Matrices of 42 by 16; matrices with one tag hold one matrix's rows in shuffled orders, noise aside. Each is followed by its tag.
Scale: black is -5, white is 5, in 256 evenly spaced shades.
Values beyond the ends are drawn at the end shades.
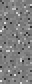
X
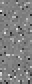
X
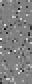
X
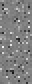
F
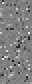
F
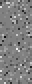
X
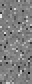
X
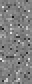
F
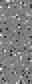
X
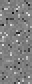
F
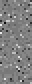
X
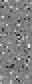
F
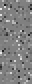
X
